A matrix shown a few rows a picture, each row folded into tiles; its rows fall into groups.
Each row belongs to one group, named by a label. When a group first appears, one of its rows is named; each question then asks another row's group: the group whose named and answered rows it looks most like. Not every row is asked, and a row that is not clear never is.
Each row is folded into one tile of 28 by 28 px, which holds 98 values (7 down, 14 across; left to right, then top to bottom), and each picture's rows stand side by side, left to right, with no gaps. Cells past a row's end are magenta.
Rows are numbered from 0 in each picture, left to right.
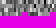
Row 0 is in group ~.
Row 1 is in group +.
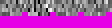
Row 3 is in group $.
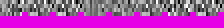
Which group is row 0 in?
$
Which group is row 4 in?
+
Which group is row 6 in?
~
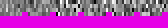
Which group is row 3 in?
~
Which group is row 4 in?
$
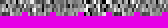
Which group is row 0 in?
+
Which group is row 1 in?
~
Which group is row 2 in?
$
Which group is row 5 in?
+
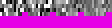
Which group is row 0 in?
~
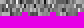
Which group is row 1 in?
+
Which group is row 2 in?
~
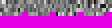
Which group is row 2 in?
$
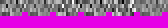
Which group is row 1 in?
+
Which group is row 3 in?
+
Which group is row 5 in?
+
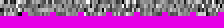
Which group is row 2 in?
+
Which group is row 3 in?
~
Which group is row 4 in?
$
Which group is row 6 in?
+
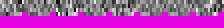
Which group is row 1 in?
+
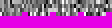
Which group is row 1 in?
$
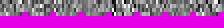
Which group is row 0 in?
~
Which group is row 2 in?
~
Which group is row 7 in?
~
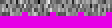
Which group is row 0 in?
+
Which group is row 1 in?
~
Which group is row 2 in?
+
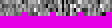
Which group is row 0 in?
~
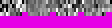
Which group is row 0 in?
~
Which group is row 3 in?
$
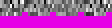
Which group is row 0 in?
$
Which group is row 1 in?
+
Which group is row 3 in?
+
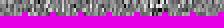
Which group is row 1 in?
~
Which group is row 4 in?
$
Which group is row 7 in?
+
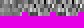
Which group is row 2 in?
+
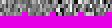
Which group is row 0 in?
~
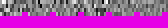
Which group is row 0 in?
~
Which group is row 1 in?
$
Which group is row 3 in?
$
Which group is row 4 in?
+
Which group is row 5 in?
~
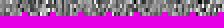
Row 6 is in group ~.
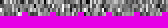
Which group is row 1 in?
+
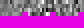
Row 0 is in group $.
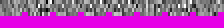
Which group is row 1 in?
$
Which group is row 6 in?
$
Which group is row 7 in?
$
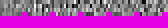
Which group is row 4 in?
+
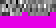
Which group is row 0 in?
+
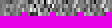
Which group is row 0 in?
~
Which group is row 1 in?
+
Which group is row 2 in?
~
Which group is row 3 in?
~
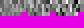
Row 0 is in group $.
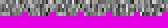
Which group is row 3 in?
~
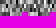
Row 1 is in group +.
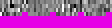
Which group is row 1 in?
~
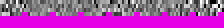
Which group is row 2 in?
~
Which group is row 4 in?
+
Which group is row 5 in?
~
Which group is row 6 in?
$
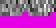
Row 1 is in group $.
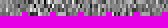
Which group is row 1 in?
+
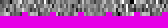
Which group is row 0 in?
~
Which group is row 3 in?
~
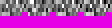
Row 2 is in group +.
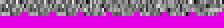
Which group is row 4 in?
+
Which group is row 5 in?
~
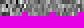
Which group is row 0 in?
+
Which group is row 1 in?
~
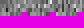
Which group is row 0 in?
~
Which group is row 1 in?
$
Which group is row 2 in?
~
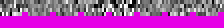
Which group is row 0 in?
$
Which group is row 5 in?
~
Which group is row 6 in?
$
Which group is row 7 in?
+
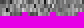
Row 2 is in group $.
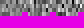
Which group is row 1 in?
~
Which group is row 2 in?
+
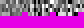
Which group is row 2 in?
$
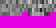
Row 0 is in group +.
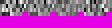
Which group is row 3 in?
~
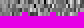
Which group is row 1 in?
+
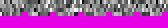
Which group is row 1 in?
~
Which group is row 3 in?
+
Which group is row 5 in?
+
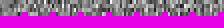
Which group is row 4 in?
$
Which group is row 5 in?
~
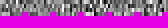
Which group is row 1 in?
+
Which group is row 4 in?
$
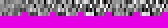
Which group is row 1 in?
+
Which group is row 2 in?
+
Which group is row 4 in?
$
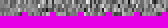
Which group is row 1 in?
$
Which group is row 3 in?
~
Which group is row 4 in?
+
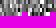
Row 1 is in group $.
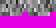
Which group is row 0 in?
+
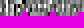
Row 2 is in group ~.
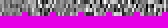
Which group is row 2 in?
$
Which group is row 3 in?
+
